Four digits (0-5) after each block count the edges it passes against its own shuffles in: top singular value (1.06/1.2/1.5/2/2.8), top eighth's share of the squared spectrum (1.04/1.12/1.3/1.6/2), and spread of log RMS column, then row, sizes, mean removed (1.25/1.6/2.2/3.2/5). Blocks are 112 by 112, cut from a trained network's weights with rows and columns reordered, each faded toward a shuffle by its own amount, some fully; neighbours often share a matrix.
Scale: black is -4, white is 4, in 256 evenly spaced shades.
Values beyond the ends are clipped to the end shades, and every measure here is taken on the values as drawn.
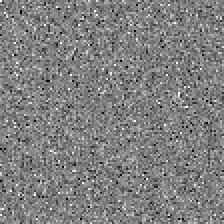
0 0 0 0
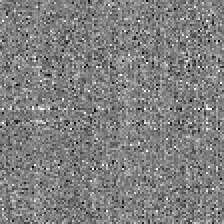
2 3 1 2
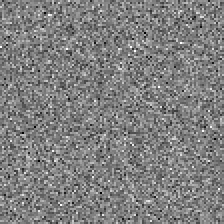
1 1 0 0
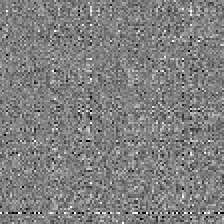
4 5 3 3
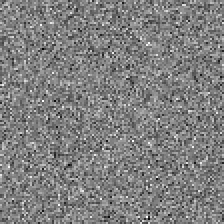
2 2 0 0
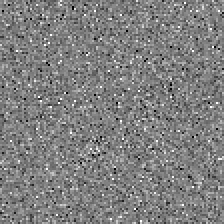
0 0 0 0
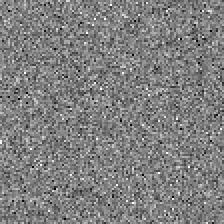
0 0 0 0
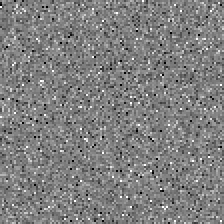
0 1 0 0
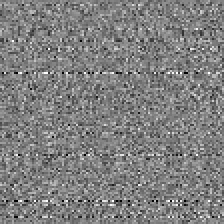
4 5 1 4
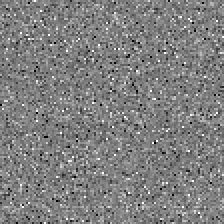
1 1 0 0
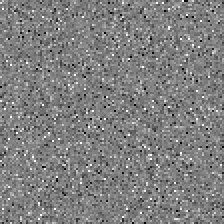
0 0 0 0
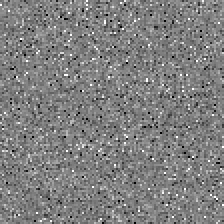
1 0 0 0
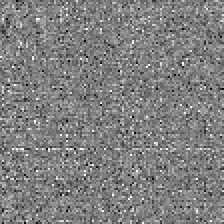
3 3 2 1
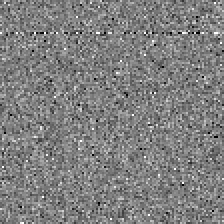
3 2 0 1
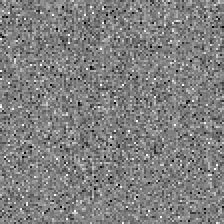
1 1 0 0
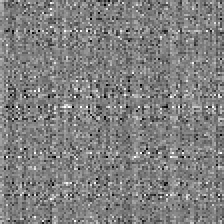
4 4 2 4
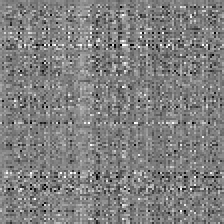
4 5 2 4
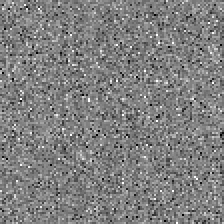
2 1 0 1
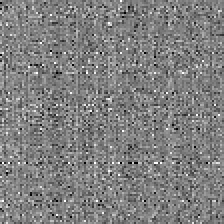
3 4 2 3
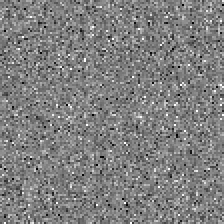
1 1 0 0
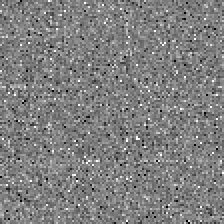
1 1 1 0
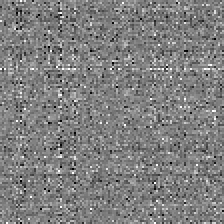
3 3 3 2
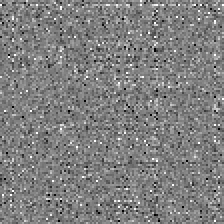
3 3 2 1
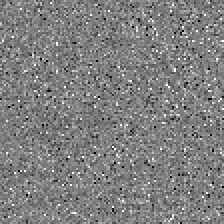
1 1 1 0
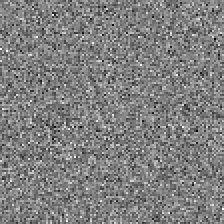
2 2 0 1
